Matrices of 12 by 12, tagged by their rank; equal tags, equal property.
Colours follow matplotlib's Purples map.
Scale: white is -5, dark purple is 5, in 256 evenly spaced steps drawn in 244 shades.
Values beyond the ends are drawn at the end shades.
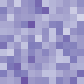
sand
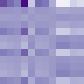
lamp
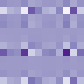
lamp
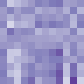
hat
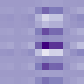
lamp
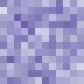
sand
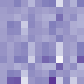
hat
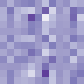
hat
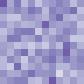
sand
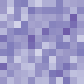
sand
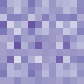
hat
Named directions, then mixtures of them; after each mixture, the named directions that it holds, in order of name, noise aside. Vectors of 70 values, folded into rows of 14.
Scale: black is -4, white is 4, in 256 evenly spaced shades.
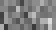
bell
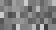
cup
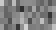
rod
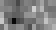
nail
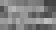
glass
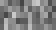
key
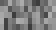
key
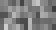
key, rod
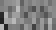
bell, nail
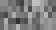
bell, key, nail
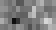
bell, nail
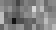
nail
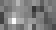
nail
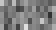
rod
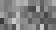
cup, nail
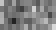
nail, rod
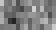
nail, rod
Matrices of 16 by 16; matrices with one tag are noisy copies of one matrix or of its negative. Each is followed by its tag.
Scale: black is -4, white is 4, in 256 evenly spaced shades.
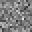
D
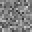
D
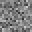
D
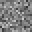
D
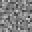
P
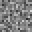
P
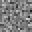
P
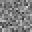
D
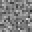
P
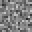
P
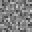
P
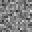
P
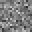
D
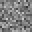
D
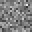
D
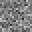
D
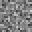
P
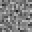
P
